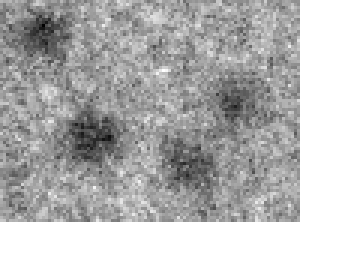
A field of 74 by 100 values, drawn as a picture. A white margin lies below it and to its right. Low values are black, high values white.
Dips: four. Odd rows or columns: none. Mirror symmetry: none. Average level on the scale: 60%. Grain: blotchy. Slope: none.
